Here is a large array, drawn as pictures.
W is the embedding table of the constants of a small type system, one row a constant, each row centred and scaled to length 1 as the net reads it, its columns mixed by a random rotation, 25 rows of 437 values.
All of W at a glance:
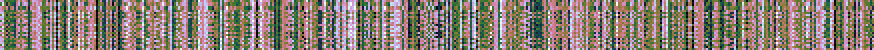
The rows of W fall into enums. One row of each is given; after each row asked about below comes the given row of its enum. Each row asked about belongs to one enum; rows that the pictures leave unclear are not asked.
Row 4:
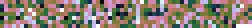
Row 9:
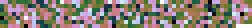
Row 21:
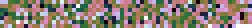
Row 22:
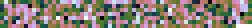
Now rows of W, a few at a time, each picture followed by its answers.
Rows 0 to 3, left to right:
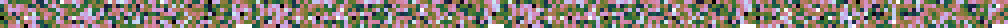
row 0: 9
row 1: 22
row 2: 22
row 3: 4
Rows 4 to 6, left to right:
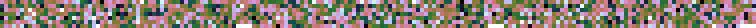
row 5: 9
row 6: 21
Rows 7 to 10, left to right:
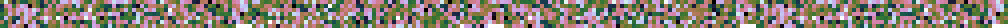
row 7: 22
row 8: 21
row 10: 22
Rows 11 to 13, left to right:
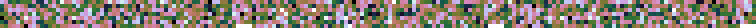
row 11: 9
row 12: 4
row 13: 22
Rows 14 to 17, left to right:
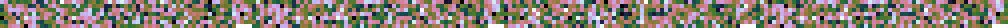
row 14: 9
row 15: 22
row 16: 4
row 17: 22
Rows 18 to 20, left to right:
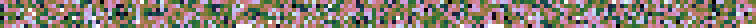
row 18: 4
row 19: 21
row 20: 9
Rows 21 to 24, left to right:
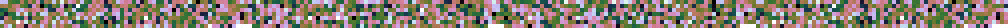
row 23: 9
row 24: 21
